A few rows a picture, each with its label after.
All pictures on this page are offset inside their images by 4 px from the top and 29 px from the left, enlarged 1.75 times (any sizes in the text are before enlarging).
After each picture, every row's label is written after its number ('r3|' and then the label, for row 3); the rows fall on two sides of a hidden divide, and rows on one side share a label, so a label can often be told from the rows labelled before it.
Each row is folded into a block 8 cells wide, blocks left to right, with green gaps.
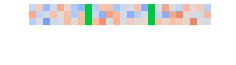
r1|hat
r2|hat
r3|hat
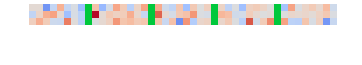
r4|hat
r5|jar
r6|jar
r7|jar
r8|hat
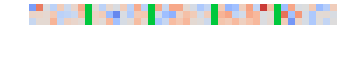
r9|hat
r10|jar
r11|jar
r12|jar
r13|hat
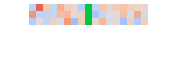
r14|hat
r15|hat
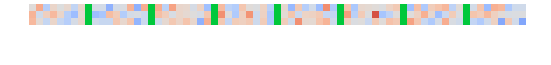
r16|hat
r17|hat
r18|jar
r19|jar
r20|jar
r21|jar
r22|hat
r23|hat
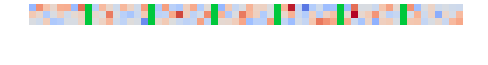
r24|hat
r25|hat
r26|hat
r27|hat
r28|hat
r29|hat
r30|jar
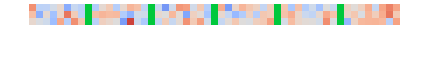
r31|jar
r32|hat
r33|jar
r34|jar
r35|jar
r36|jar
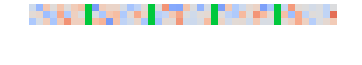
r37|jar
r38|hat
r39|hat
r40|hat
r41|hat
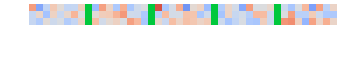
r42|jar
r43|hat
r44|jar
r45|hat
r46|jar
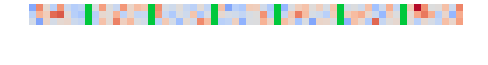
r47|hat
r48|hat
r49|jar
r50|jar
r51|hat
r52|jar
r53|hat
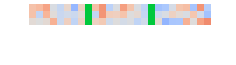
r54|hat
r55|hat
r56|jar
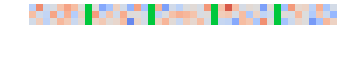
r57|hat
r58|jar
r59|jar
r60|hat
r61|hat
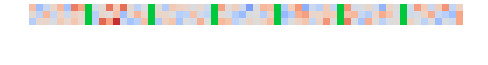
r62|jar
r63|hat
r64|jar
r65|jar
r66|hat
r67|jar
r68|hat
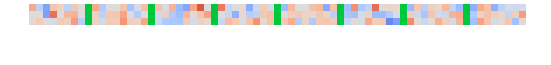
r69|jar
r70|jar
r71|jar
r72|jar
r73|hat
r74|hat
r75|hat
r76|hat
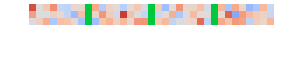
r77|jar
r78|jar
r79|jar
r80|jar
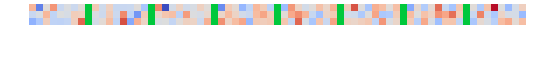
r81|jar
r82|jar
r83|jar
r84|hat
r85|hat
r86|hat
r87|hat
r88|jar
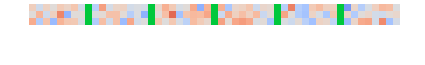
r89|jar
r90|hat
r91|hat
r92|jar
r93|hat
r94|hat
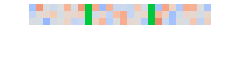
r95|hat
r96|jar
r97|hat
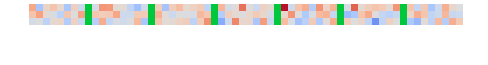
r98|jar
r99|hat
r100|jar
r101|jar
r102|jar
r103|hat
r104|jar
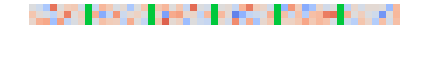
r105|jar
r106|hat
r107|hat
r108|jar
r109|hat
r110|hat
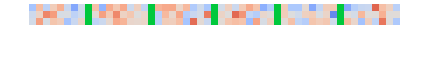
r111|hat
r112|jar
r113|hat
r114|hat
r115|jar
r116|hat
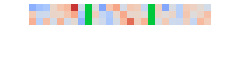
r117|jar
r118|jar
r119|jar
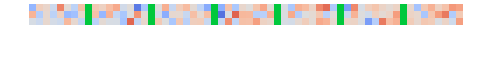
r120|hat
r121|hat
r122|hat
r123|hat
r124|jar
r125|hat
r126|jar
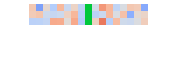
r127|jar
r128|hat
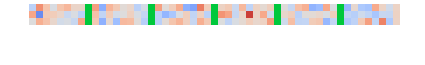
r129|hat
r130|jar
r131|jar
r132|jar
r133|jar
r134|hat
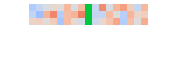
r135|hat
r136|hat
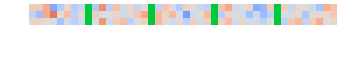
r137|hat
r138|hat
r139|hat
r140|hat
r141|jar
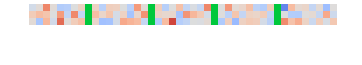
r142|jar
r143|jar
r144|jar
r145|hat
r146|hat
